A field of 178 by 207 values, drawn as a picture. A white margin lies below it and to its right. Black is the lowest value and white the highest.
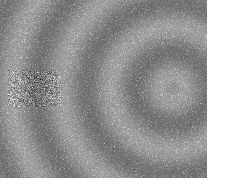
Roughest part: middle left. Odd patch: rougher, in the middle left. Odd rows or columns: none. Rings: centred on the middle right. Slope: none.
